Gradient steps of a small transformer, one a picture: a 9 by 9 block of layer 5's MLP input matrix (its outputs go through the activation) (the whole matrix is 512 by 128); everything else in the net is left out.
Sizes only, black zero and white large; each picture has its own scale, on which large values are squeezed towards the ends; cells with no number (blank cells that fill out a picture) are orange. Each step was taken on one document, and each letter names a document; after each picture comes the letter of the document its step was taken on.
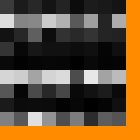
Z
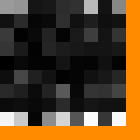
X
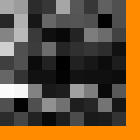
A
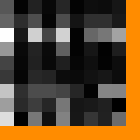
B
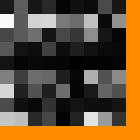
Z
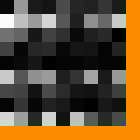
Z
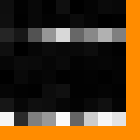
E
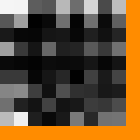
X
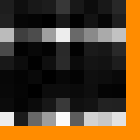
E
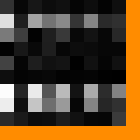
B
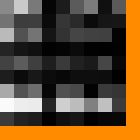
A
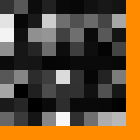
Z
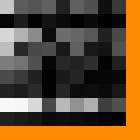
A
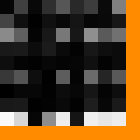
X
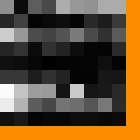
A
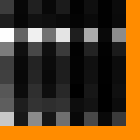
B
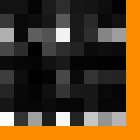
E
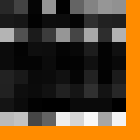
X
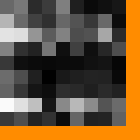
A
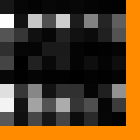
B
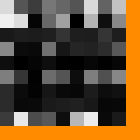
X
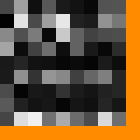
Z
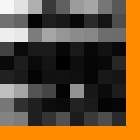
A
